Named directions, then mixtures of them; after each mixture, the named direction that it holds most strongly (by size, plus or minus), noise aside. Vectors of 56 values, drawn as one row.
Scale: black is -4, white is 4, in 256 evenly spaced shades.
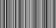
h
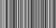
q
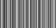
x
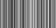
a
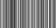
a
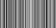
h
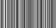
h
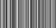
x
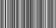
h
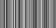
h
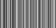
x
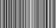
h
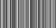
x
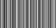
x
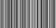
x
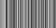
q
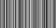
h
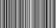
h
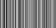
h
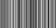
a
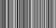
q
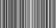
a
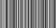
q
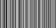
x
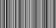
h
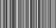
x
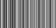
x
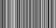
q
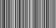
h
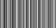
x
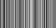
h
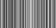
a
